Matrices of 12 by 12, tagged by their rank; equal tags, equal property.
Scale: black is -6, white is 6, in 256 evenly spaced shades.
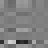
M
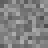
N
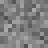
N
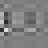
M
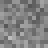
N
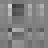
M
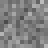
N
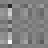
M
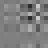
M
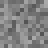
N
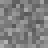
N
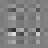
M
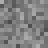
N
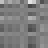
M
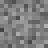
N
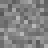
N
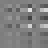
M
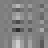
M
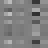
M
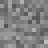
N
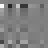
M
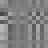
M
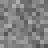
N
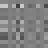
M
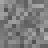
N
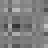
M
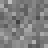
N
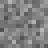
N
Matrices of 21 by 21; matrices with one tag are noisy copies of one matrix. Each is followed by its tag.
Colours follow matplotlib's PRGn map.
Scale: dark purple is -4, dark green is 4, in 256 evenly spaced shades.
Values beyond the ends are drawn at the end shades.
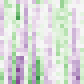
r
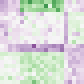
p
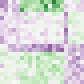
p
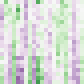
r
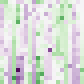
r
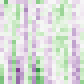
r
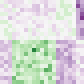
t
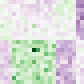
t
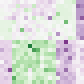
t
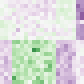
t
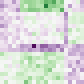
p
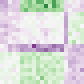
p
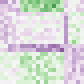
p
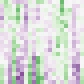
r
